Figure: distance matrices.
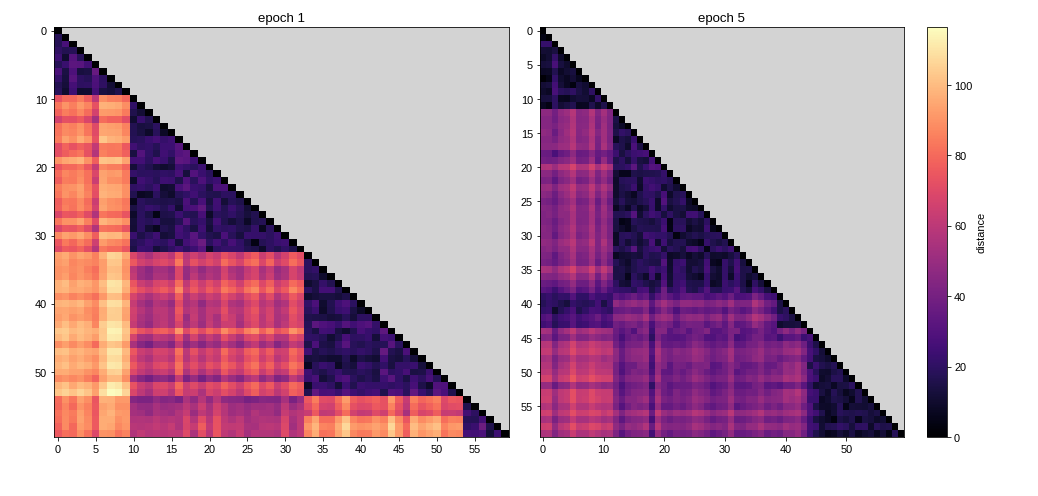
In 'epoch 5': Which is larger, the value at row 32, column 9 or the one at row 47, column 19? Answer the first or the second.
the second
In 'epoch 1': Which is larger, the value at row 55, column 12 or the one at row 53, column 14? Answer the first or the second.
the second
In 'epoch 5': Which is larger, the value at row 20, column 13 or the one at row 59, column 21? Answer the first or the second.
the second
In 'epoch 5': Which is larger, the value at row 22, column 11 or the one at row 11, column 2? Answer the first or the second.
the first
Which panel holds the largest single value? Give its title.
epoch 1
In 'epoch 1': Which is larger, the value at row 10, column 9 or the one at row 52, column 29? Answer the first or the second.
the first
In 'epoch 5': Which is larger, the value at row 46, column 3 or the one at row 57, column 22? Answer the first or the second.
the first
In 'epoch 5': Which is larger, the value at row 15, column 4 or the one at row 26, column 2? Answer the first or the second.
the first
